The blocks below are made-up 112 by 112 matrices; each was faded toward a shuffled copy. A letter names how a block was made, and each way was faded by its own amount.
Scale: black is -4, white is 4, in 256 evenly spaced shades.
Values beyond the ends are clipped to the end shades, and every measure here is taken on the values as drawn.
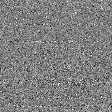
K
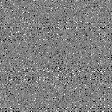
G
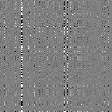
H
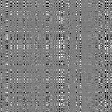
H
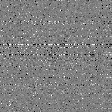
G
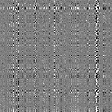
H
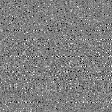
G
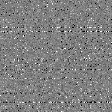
G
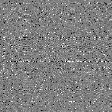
G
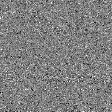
K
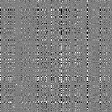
H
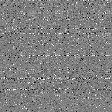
G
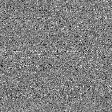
K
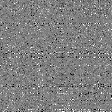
G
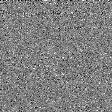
K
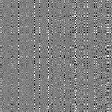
H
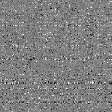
G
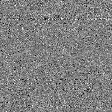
K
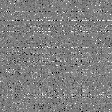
G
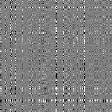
H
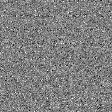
K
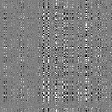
H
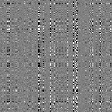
H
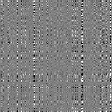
H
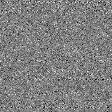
K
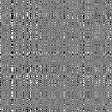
H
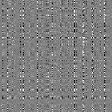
H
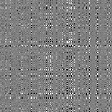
H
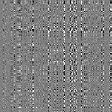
H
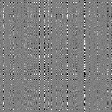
H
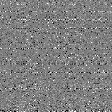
G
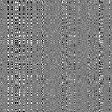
H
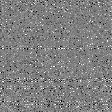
G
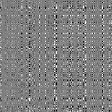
H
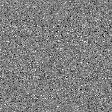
K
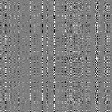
H
